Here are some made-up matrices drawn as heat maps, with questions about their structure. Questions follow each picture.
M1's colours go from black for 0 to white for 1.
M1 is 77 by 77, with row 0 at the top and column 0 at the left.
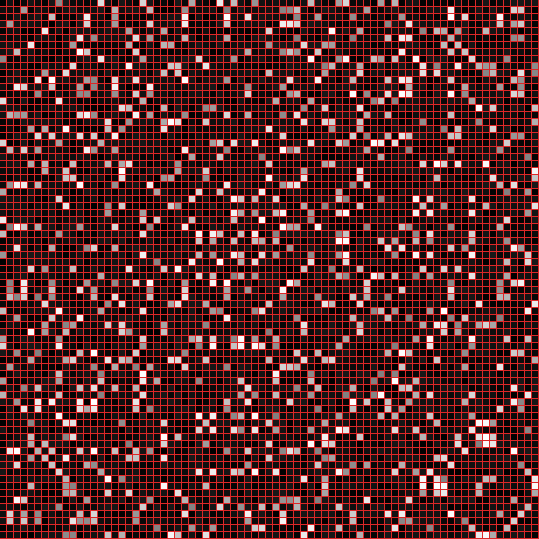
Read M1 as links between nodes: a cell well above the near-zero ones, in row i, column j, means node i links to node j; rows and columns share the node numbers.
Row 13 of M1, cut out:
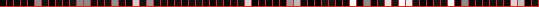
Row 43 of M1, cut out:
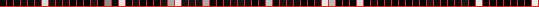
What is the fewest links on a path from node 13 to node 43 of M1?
4
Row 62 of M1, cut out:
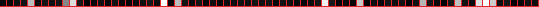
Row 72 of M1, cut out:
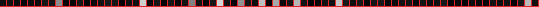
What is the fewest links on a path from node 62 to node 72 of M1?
5
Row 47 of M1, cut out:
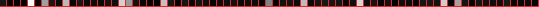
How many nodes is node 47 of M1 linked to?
11
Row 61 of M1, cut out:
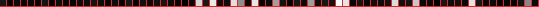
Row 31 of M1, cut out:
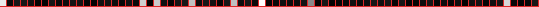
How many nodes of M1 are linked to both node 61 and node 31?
2
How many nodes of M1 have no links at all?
0
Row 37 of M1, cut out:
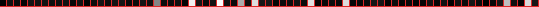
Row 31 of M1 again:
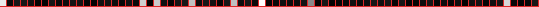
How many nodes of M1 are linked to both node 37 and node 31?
4
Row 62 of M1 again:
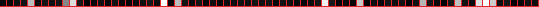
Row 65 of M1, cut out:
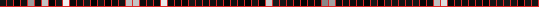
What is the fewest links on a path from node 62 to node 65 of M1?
1
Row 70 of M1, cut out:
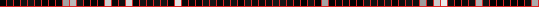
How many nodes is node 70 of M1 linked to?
11
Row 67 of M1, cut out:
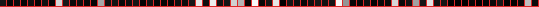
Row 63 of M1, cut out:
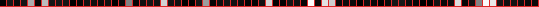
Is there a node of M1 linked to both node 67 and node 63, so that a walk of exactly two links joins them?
no
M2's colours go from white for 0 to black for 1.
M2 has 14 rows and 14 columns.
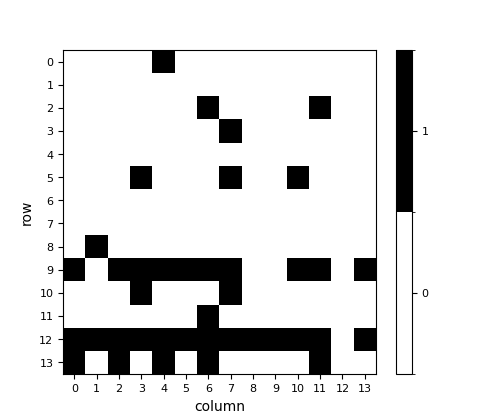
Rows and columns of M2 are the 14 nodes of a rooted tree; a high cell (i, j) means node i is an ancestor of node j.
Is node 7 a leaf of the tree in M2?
yes
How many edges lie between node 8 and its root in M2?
1
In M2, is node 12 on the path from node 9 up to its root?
yes
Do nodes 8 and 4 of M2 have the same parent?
no
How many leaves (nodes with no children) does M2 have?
4
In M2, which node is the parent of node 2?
13
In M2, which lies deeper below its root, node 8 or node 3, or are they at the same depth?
node 3
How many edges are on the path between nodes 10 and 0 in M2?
4
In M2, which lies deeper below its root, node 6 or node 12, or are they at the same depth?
node 6
